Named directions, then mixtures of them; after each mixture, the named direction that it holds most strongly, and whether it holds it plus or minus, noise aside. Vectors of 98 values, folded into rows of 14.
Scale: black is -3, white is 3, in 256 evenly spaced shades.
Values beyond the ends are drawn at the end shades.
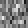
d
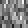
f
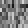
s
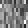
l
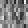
f, minus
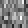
f, plus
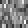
f, plus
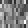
l, plus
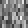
f, plus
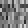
s, plus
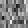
d, minus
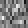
d, plus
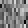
l, minus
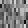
l, minus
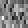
f, minus
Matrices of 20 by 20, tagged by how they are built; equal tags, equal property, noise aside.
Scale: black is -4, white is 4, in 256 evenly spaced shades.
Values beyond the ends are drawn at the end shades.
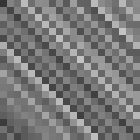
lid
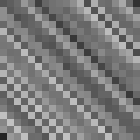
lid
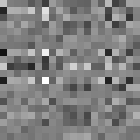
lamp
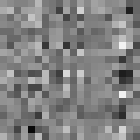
lamp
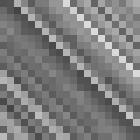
lid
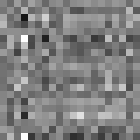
lamp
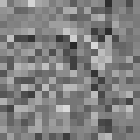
lamp
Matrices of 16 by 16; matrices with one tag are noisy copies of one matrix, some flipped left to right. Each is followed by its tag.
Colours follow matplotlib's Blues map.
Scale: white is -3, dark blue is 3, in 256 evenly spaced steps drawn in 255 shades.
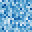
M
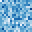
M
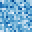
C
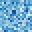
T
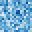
T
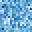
M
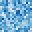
T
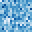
M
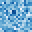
T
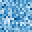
M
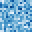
C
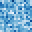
C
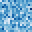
M
